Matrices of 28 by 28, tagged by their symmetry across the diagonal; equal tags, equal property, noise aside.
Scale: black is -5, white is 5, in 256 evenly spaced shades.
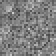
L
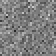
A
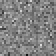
A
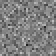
L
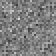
L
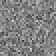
A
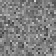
A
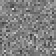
A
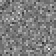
L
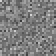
L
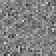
A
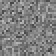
L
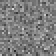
A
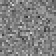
A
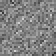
L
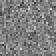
A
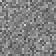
L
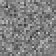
L
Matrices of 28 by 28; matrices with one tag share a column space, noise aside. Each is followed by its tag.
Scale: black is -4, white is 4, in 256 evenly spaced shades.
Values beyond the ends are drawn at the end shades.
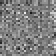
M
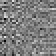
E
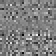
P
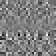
P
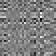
E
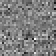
P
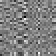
E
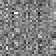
M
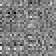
M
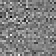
E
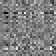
M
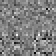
P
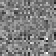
P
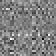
P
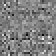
P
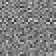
E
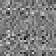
P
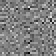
E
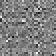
E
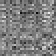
M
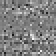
P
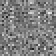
M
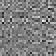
E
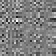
E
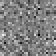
P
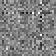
M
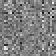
M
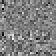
P
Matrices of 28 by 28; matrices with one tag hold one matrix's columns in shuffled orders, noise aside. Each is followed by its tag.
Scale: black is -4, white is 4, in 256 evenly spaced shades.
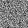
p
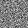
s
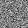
s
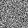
s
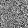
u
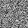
p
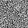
p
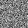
u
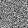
s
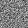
s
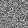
s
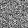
u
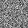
u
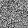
p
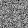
u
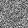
s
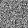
p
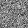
u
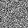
s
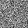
p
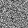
s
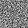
p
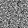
p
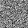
p
